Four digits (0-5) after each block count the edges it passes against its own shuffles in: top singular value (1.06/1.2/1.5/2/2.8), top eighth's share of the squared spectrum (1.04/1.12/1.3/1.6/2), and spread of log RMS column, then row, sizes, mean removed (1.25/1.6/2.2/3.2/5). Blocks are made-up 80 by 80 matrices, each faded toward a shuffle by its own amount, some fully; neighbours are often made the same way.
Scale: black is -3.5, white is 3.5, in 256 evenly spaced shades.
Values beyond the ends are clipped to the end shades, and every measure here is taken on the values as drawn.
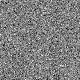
0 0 0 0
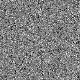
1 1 2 0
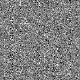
1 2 3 0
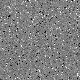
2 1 0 0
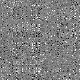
4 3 2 2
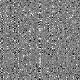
4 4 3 2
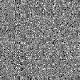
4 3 2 1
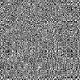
4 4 3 3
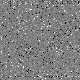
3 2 0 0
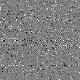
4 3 1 2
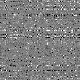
4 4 2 3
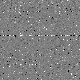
3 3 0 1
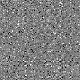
4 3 2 2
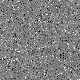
0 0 0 0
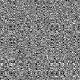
4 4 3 2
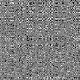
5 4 3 3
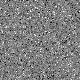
2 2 0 0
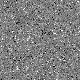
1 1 0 0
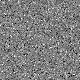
0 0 0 0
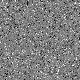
0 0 0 0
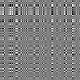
5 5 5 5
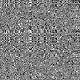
4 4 2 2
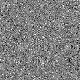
3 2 0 1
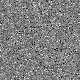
0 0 0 0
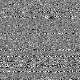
2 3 0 4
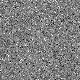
0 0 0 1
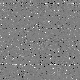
3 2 0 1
